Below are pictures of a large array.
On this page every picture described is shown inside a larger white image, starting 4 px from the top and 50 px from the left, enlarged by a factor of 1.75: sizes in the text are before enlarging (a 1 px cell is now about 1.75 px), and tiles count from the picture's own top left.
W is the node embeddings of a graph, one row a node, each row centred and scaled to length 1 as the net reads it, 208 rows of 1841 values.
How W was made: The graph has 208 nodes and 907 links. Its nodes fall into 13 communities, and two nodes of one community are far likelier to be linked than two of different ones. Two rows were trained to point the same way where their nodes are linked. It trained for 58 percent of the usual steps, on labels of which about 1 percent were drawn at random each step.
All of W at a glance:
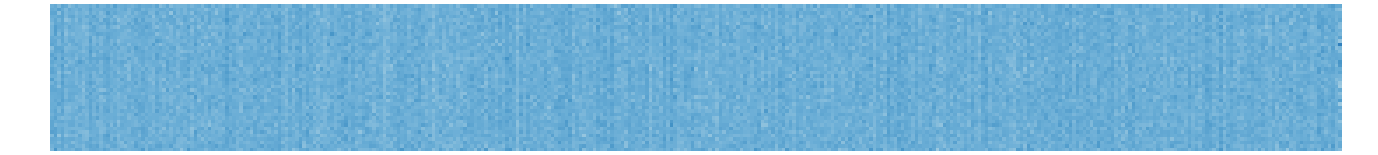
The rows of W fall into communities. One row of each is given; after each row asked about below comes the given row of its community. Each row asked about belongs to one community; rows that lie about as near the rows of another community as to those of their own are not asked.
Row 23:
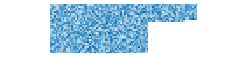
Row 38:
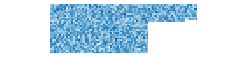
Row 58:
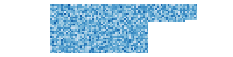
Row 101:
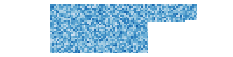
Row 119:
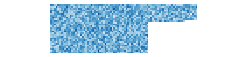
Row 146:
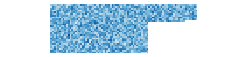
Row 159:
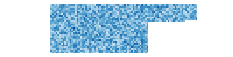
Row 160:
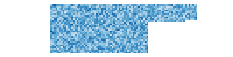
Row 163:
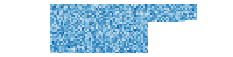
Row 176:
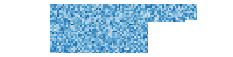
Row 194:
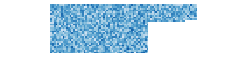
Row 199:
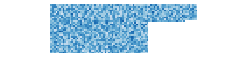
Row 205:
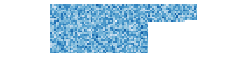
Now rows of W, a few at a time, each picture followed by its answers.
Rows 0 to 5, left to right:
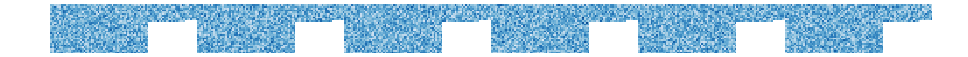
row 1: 119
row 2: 163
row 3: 146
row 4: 163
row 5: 159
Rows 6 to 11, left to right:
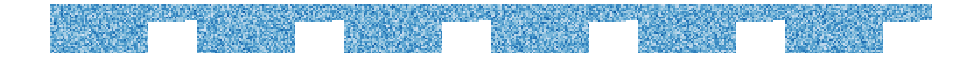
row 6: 194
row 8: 205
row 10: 194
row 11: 160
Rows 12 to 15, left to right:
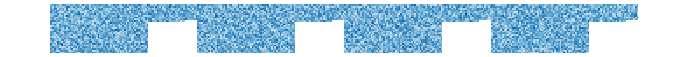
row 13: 176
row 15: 205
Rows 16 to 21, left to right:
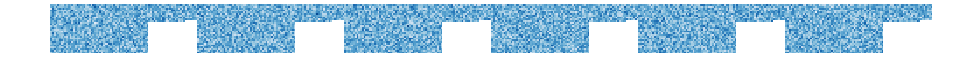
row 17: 160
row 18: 119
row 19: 176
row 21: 58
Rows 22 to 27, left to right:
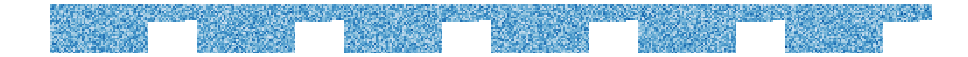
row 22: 159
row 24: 205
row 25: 194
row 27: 199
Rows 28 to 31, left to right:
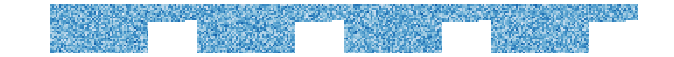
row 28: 101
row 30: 159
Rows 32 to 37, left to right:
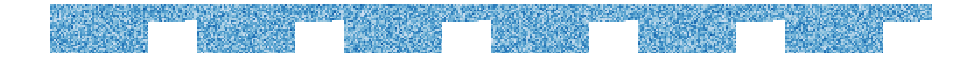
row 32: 38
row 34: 119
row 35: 160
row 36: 205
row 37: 194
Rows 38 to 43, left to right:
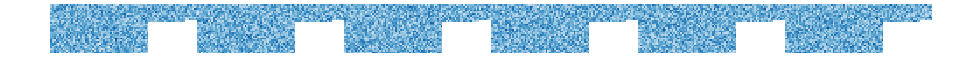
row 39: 159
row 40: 163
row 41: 146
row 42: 101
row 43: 160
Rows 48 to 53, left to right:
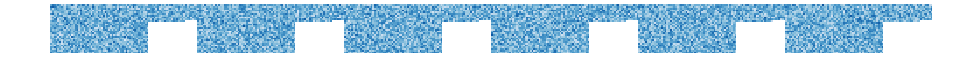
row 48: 160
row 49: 194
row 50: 58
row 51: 23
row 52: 160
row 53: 176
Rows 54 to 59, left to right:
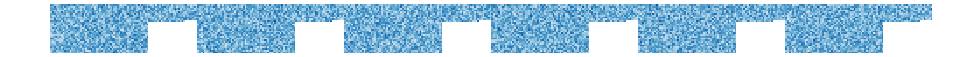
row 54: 159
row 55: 38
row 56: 205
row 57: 38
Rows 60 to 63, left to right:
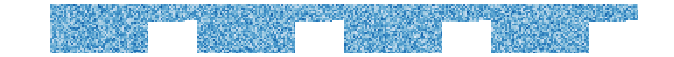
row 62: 23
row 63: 146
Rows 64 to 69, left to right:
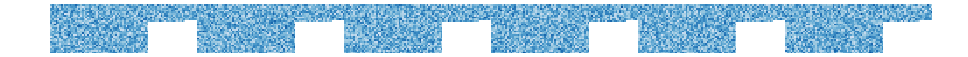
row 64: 199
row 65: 101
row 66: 119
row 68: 146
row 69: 159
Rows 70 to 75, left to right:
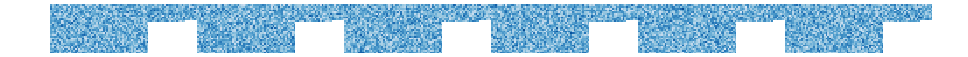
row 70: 176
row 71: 163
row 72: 160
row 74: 101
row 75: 101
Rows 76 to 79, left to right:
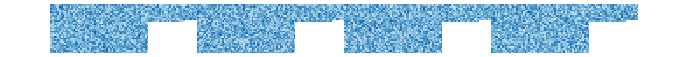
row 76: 119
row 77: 38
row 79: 101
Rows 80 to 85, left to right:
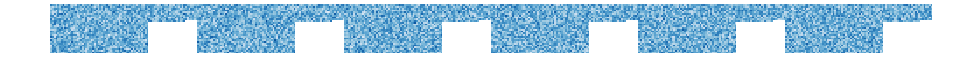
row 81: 101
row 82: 119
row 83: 101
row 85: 194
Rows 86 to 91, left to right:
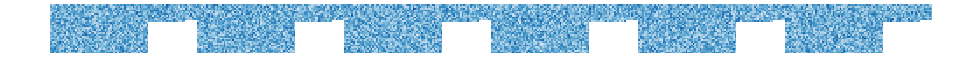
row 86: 146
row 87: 101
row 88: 176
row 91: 194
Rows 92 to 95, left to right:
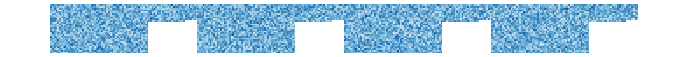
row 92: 194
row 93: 159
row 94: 119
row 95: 160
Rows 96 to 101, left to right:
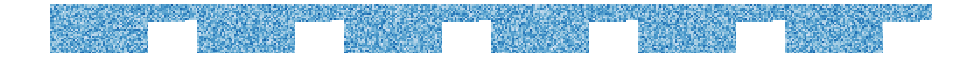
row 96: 58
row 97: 119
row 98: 101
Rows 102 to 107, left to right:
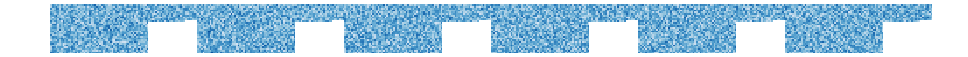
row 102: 199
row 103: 160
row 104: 163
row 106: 194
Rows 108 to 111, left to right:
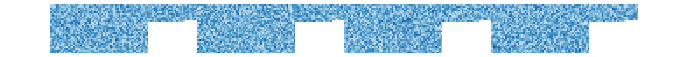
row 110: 159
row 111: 199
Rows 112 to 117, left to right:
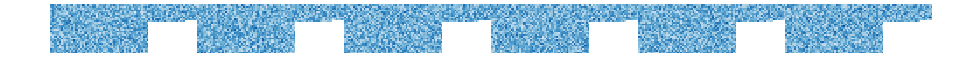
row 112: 176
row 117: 160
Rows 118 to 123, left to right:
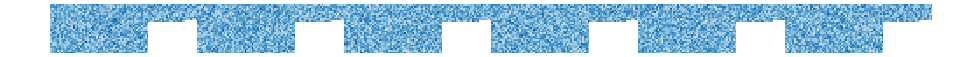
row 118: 160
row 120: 38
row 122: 146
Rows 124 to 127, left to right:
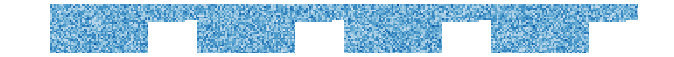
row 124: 176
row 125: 38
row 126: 159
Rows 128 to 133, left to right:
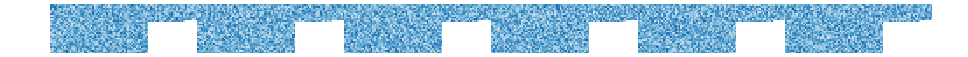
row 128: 160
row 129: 23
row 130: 176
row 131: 176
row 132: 38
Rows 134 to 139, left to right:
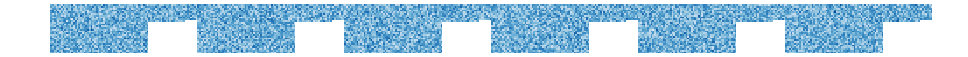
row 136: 159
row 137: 194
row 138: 119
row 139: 23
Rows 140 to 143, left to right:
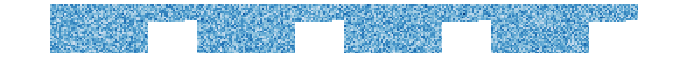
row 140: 199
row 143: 176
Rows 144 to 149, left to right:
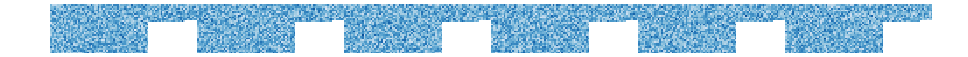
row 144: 146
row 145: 146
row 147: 146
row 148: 101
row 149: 58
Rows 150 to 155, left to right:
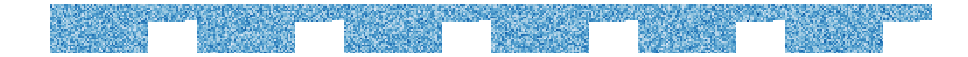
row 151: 58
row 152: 176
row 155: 176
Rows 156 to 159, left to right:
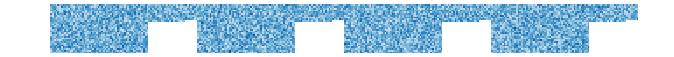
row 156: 163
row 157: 146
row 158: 194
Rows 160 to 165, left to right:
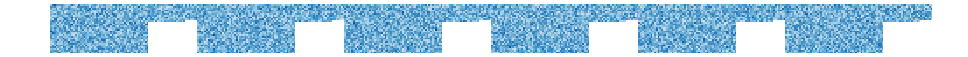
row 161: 58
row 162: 205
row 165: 176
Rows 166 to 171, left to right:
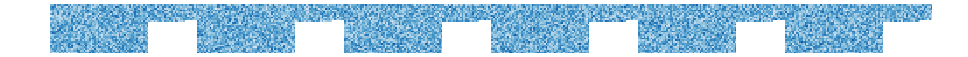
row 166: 163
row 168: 119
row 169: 119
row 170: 194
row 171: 119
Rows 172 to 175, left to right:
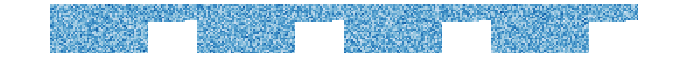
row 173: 38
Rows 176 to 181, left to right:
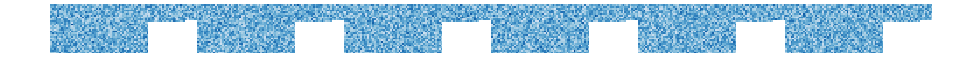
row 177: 146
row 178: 146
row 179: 176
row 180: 194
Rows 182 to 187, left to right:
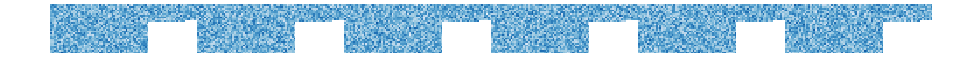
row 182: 160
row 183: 199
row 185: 159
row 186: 23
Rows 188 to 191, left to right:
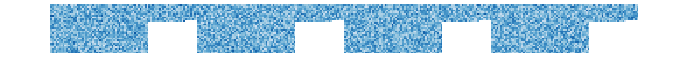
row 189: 58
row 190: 163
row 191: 199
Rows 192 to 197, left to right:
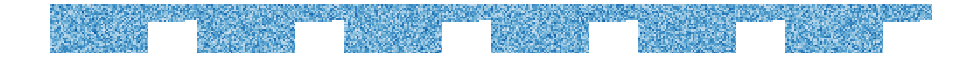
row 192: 119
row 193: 101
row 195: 23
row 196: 146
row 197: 176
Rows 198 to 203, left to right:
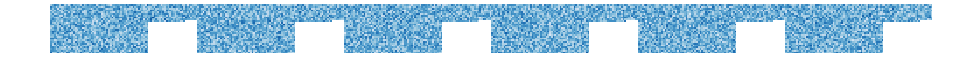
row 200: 205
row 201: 205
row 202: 146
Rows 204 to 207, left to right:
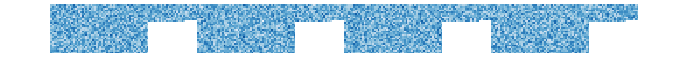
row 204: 146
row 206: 101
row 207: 199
